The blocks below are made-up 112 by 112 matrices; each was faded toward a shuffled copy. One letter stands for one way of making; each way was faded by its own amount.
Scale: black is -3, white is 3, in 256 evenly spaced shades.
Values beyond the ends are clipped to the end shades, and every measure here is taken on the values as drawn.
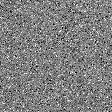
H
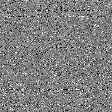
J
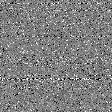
J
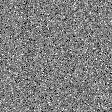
H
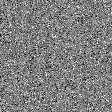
H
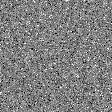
H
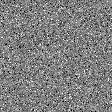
H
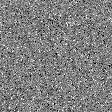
H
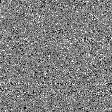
J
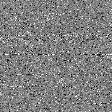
J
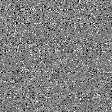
J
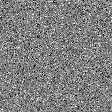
H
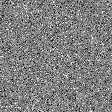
H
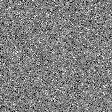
H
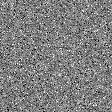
H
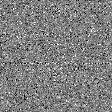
J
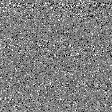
J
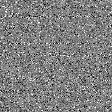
J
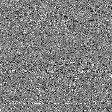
J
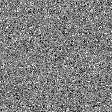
J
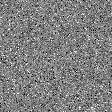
H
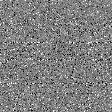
J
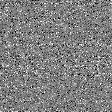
J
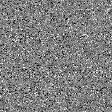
J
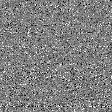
J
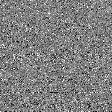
J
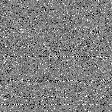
J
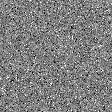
H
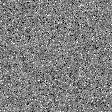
H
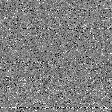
J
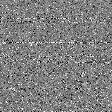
J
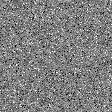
H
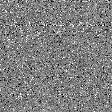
J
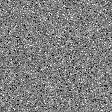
H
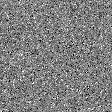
H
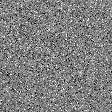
H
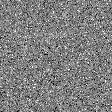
H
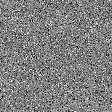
H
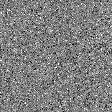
H
